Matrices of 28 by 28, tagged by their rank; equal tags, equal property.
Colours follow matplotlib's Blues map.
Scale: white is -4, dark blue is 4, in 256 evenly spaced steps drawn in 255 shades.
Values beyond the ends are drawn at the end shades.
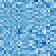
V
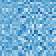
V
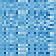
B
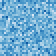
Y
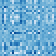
B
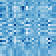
B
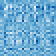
B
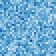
Y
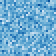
Y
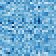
V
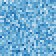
Y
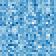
V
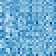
V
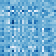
B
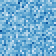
Y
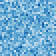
Y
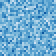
Y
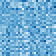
V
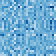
V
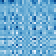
B
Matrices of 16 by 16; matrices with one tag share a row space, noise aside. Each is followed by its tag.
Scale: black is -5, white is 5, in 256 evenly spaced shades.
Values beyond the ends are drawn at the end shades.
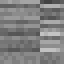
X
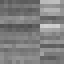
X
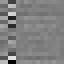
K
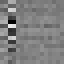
K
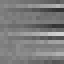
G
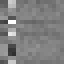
K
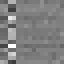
K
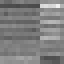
X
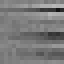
G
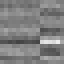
X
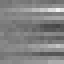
G
